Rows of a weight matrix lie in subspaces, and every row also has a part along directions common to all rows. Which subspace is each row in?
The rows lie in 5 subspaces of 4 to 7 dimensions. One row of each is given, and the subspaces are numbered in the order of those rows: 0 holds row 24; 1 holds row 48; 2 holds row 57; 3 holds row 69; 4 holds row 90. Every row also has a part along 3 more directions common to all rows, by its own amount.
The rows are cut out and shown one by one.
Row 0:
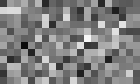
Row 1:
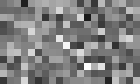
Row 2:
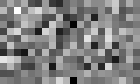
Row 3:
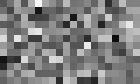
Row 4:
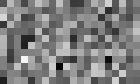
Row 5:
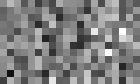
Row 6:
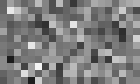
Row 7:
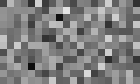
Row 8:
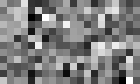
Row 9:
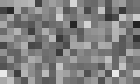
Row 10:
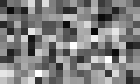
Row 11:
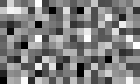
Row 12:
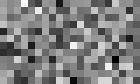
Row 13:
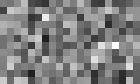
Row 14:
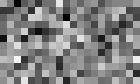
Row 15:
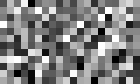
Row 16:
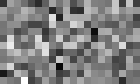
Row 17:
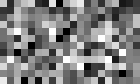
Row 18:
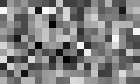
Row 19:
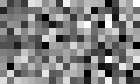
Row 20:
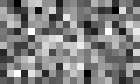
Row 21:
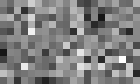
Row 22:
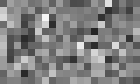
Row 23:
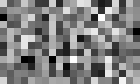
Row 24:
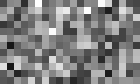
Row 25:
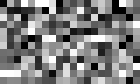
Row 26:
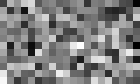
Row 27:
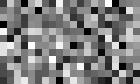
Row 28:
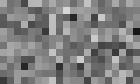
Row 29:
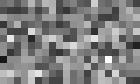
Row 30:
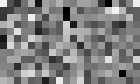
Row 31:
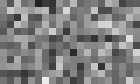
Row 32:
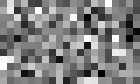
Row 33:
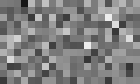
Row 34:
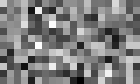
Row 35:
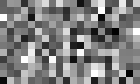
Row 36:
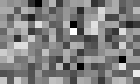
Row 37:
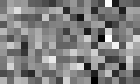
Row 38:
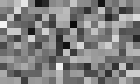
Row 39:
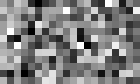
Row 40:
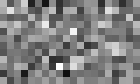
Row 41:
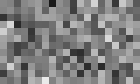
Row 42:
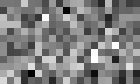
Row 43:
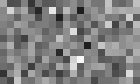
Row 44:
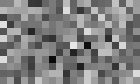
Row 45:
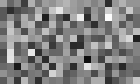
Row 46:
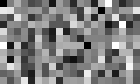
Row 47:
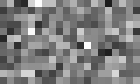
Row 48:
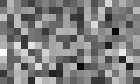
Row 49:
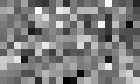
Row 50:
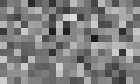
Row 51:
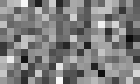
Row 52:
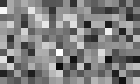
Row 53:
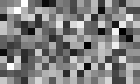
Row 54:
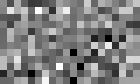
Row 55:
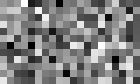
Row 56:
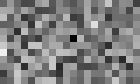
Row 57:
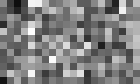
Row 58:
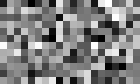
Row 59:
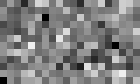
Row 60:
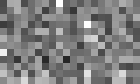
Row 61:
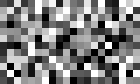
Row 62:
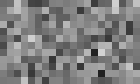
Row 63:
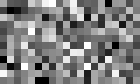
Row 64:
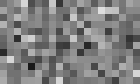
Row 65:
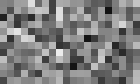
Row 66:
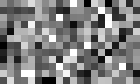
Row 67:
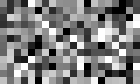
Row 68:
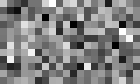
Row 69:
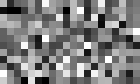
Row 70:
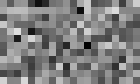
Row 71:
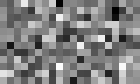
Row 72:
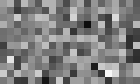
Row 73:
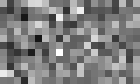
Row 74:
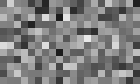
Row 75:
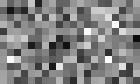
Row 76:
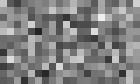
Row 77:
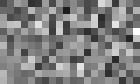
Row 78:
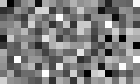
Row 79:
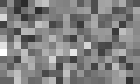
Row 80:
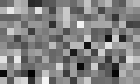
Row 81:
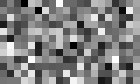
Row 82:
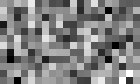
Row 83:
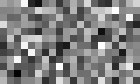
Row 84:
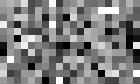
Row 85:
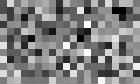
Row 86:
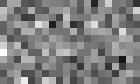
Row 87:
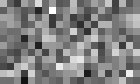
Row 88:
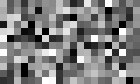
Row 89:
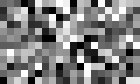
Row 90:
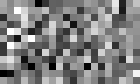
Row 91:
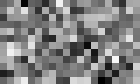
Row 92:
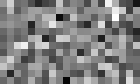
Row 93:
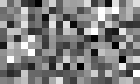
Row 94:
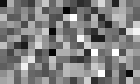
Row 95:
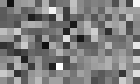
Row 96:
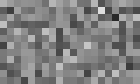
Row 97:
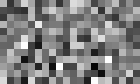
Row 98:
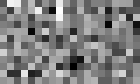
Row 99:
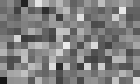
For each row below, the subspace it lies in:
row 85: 0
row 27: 4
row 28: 3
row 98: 2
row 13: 4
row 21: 1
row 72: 0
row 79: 1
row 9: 2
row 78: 0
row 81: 4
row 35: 3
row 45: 1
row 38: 2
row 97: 3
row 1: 1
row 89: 4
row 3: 0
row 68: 1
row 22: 3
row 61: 0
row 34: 4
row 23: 3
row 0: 3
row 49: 0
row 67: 4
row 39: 3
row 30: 0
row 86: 1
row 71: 0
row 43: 2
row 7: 0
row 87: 2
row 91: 4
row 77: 3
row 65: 2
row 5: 0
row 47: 3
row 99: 4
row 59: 4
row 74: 2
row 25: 0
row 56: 1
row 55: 4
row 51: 0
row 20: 2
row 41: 1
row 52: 2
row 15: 4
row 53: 1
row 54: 0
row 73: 2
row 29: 2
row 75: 1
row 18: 4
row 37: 4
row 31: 0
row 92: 0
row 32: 0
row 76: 2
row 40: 2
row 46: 2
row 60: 2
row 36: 1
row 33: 1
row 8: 4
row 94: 3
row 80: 0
